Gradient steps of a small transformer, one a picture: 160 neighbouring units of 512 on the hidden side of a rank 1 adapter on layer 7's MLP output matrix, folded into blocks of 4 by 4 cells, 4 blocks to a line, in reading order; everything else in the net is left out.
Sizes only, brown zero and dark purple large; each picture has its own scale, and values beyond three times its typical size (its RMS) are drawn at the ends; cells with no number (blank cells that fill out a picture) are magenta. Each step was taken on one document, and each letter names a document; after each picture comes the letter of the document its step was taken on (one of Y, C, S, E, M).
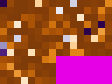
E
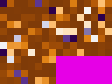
E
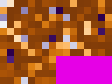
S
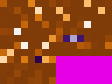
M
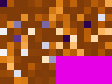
E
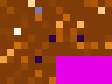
M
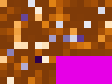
M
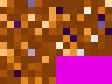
E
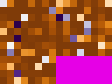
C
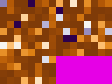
C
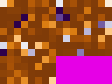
C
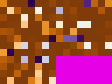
M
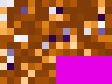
S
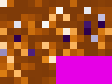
E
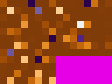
M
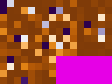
S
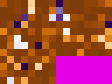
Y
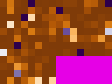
C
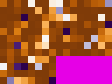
Y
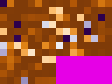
E
